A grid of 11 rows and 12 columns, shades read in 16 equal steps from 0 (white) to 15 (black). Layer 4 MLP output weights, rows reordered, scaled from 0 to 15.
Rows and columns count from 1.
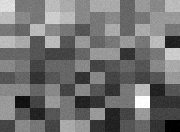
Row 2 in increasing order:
3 4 4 6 6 7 7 7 8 8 8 9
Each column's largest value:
11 14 13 11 11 13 12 13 12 11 13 15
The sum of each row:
70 77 87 87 103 103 117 105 110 115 119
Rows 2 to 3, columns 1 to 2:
4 7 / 8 9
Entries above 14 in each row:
0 0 0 0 0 0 0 0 0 0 1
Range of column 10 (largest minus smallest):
11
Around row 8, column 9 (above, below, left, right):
10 8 12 4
